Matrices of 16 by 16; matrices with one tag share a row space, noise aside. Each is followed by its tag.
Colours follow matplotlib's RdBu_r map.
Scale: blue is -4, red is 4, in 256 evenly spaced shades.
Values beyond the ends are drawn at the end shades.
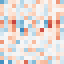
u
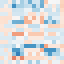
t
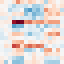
t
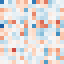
u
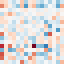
u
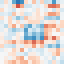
t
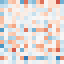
u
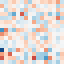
u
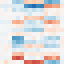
t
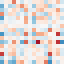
u
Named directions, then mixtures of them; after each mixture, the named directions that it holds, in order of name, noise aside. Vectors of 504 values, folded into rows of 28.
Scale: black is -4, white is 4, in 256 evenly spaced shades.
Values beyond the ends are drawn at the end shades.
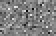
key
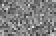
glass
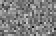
glass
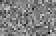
glass, key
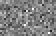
glass, key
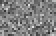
glass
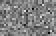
glass, key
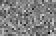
glass, key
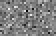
key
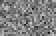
glass, key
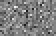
key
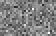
glass, key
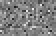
key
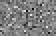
key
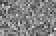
glass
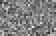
glass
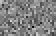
glass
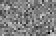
glass, key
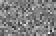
glass, key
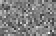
glass, key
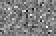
key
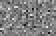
key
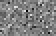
key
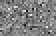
key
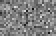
glass, key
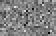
glass, key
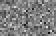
glass, key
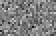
glass, key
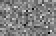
glass, key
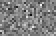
glass, key
